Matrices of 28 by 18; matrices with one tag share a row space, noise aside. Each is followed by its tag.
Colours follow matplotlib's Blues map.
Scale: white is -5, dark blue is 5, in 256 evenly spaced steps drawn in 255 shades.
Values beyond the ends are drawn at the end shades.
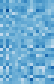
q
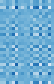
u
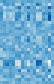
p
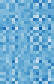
u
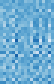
u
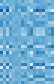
q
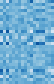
q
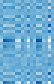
p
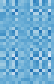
u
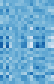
q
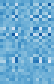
u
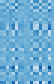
u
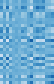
q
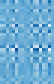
u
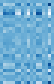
p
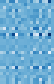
u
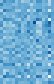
p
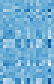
p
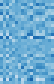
q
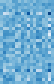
p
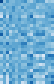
q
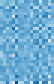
u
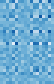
u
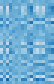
q
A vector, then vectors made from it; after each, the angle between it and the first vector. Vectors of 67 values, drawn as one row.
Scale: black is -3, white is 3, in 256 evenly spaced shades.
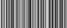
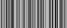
nearly parallel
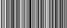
nearly parallel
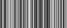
partly opposed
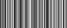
nearly opposite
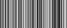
orthogonal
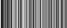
orthogonal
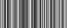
partly opposed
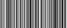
partly aligned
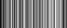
partly opposed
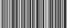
partly aligned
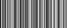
nearly opposite
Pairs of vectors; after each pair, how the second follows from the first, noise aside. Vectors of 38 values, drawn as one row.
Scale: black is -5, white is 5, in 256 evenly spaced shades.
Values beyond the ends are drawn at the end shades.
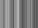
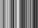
scaled up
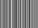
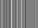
partly zeroed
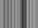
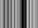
scaled up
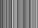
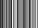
scaled up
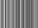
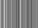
partly zeroed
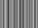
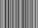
sign-scrambled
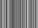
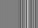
partly zeroed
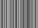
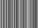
sign-scrambled
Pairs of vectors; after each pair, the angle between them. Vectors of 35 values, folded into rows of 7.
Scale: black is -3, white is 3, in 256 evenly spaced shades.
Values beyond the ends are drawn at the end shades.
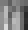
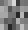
orthogonal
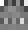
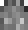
nearly parallel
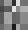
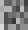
partly opposed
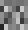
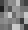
orthogonal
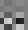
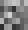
partly opposed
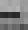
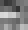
nearly opposite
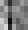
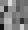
partly opposed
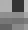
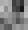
nearly parallel
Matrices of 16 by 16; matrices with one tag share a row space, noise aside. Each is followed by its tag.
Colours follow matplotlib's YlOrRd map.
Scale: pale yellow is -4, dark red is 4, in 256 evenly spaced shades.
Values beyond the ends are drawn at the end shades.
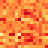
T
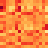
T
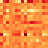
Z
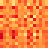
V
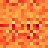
V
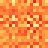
V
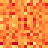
V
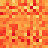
V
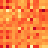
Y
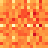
V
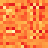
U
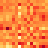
Y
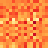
V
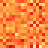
U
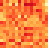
T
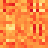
U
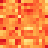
T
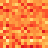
Z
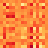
U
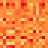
U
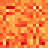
U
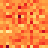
Y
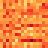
Z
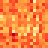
V
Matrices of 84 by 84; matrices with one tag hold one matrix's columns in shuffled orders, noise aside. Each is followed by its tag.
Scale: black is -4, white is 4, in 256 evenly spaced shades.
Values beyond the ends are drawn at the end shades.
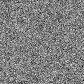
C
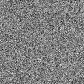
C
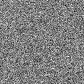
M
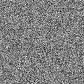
M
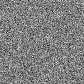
M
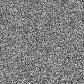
C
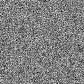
M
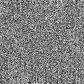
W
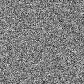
C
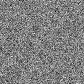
M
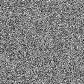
M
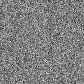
C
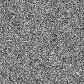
C
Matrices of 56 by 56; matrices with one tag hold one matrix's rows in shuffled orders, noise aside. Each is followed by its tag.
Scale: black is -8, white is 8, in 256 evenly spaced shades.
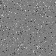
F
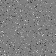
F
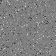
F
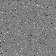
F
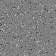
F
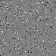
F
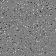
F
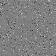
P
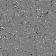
F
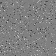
F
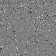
F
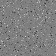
F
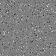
P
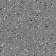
F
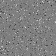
F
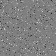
F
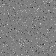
P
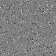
P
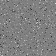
F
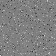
P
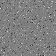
P
